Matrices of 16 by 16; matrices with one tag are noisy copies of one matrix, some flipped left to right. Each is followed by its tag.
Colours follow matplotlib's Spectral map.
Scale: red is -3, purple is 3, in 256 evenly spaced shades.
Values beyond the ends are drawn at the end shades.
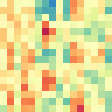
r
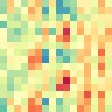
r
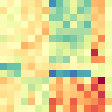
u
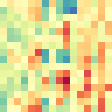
r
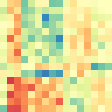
u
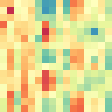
r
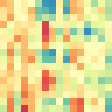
r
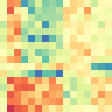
u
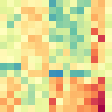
u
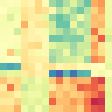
u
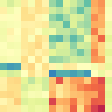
u
